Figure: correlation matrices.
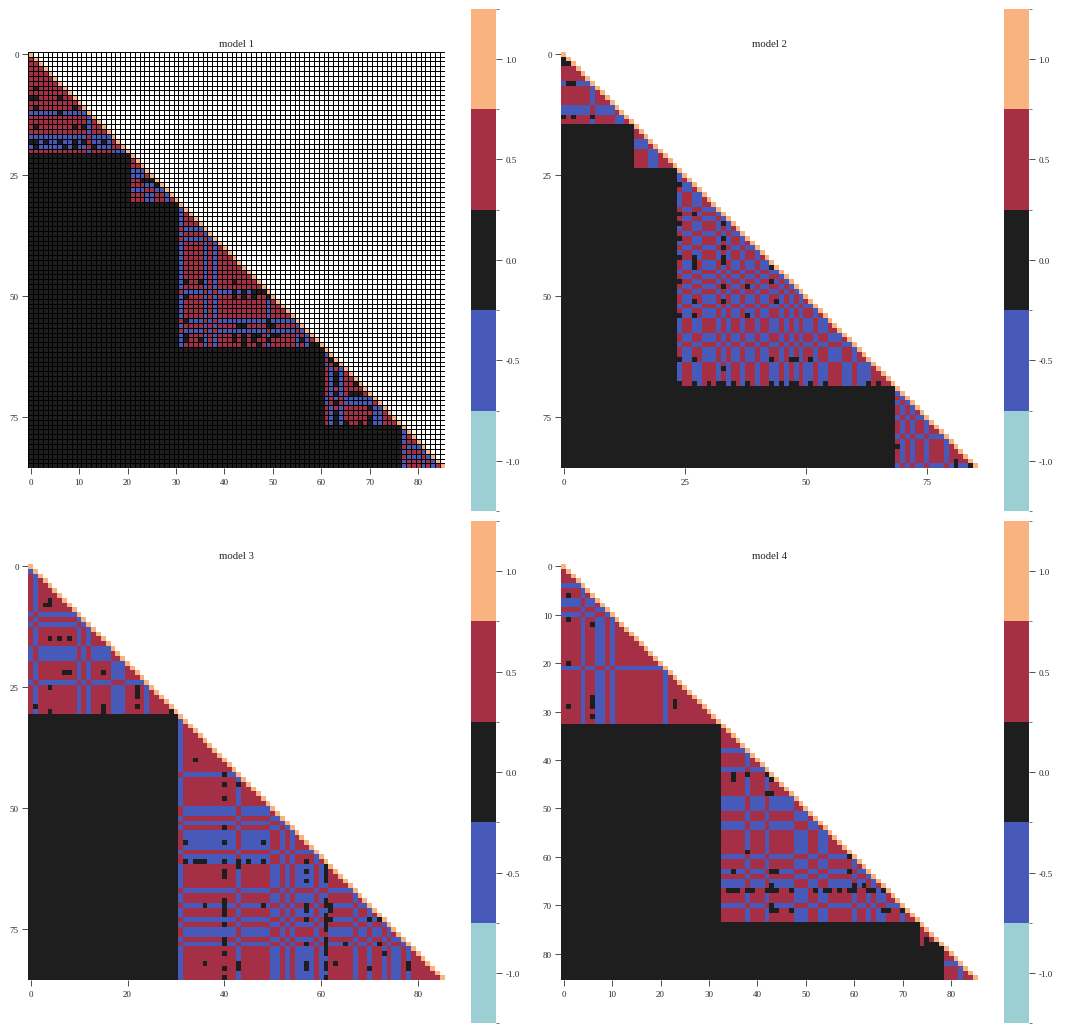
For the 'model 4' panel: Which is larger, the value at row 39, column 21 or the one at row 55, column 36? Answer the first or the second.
the second
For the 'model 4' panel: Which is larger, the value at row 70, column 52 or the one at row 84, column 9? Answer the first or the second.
the second
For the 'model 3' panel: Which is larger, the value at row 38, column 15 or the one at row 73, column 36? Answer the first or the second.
the first
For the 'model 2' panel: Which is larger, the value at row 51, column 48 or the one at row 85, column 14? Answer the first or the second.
the first
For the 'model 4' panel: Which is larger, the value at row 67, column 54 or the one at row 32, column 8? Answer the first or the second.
the first
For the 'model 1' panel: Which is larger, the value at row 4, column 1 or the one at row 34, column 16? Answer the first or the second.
the first
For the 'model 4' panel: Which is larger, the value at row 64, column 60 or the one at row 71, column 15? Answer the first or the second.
the second
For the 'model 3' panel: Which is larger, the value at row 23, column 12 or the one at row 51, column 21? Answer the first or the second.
the second
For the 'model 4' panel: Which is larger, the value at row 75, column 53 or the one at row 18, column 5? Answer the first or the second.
the second
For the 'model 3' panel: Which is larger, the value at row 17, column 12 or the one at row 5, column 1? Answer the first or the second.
the first
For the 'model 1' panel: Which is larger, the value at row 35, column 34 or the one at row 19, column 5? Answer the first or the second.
the first
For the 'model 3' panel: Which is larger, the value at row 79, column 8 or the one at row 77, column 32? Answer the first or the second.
the second
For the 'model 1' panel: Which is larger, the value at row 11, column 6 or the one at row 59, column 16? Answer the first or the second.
the first
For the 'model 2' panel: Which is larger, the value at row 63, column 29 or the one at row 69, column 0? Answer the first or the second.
the second
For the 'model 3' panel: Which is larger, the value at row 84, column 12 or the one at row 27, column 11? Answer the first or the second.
the second
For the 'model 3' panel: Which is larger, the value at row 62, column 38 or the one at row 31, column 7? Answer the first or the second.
the first
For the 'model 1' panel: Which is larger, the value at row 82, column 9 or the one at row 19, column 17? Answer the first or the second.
the second
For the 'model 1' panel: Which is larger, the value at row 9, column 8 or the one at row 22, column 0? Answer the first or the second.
the first
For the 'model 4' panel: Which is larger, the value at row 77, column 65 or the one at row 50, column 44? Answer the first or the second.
the first
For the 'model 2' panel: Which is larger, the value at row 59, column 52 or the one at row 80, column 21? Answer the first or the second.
the second
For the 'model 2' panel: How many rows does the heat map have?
86
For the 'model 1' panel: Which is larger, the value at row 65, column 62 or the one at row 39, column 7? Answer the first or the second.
the second
